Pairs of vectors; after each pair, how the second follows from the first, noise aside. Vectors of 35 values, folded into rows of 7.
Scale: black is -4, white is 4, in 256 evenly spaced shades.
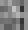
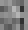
copied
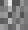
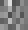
copied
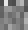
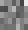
wrapped around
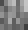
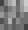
copied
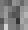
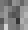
copied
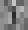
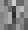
copied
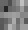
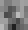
wrapped around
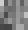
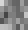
sign-scrambled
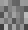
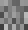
copied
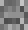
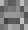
copied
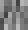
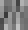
copied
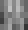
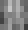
copied
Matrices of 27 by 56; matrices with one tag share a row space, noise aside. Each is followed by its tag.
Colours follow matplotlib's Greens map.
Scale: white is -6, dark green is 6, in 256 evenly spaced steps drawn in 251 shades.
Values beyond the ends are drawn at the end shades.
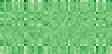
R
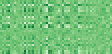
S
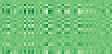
S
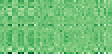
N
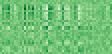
S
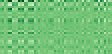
N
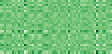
R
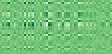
S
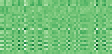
R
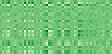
S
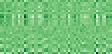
R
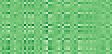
S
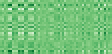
N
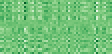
R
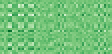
N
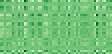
R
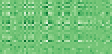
S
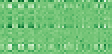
N
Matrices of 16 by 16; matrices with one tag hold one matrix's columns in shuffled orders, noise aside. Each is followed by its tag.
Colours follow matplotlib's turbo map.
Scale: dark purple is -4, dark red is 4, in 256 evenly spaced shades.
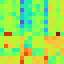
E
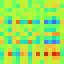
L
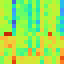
E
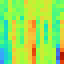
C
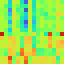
E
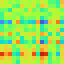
L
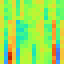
C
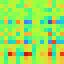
L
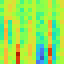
C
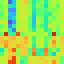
E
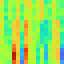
C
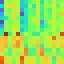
E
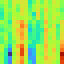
C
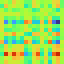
L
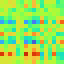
L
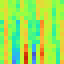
C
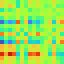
L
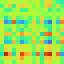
L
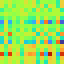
L
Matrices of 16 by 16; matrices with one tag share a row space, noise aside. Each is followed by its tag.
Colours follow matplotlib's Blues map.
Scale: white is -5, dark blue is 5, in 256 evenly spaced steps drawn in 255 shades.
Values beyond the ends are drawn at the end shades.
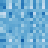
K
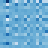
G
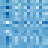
G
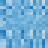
K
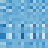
K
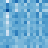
G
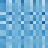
K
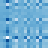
G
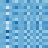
G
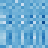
K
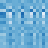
K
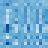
G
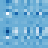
G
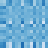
K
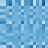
K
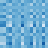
K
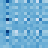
G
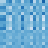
K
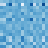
K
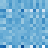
K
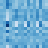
G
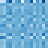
K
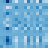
G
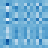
G
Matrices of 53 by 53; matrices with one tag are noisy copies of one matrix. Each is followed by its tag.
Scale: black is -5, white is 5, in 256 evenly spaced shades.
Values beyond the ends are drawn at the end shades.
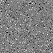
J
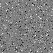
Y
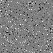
J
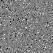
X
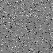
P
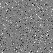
Y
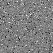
P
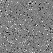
J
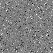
Y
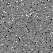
P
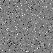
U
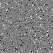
Y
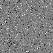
U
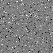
P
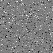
P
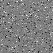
P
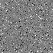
Y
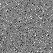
Y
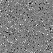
J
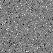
U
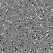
Y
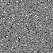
P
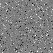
Y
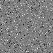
U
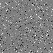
Y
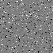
P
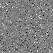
Y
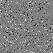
J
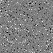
J
